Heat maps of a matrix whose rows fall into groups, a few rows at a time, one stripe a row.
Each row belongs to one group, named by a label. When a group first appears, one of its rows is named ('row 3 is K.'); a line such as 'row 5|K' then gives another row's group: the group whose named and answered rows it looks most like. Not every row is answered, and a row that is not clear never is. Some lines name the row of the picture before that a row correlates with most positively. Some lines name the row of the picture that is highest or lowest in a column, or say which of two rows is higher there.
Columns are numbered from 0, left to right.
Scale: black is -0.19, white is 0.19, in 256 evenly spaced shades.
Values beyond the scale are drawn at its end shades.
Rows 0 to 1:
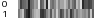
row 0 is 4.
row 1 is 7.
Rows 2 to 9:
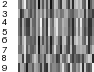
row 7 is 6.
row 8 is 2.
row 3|4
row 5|4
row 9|6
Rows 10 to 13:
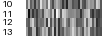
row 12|4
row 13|4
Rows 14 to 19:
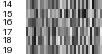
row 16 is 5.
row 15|2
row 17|6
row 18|6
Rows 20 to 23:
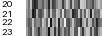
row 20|5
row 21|6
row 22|4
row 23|6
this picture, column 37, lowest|22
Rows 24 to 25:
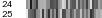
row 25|5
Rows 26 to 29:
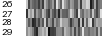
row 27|6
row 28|5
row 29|7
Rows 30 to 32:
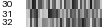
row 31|7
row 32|2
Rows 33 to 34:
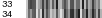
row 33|5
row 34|5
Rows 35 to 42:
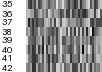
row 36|2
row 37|4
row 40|5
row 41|5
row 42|6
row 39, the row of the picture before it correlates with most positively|33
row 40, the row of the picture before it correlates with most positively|33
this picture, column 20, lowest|36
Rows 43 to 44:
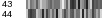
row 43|7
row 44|5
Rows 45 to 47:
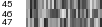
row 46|7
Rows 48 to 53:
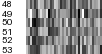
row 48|2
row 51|7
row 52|5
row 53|2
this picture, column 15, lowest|51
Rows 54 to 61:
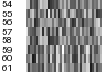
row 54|7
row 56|2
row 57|5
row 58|7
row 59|6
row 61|4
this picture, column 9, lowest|56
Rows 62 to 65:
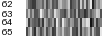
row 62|5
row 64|4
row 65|6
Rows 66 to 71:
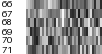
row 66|2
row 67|7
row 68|6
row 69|2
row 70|7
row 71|5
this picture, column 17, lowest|66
